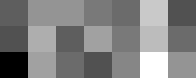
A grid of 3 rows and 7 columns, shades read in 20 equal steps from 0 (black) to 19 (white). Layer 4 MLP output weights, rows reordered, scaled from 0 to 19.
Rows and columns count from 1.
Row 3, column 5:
10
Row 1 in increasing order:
6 7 8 9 11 11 15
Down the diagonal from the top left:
7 13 8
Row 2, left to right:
6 13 7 12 9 14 8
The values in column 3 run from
7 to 11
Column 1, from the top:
7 6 0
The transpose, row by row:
7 6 0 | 11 13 12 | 11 7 8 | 9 12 6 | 8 9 10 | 15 14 19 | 6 8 11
